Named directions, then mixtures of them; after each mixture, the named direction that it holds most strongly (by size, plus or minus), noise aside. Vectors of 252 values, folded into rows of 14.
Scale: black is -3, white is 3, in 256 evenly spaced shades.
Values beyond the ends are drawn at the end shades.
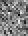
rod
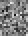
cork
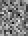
rod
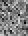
rod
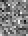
rod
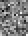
cork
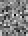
cork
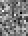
cork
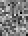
cork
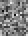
cork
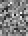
cork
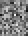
cork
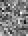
rod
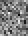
rod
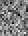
rod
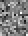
cork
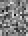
cork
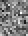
rod
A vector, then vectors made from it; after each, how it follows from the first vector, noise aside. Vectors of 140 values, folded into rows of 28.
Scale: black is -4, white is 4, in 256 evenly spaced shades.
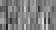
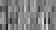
copied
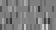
partly zeroed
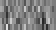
sign-scrambled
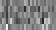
sign-scrambled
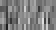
copied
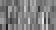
copied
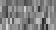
sign-scrambled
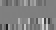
partly zeroed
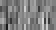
copied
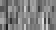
copied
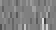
partly zeroed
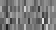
sign-scrambled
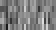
copied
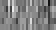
reversed
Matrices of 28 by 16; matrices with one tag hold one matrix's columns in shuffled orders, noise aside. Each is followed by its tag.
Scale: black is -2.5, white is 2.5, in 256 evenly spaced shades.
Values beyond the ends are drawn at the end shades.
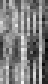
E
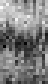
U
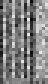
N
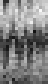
U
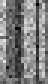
N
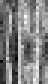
E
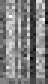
N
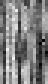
E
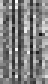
N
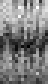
U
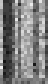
N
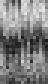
U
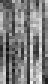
E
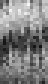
U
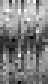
U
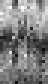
U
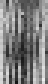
E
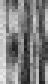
E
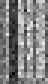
N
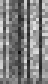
N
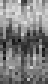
U
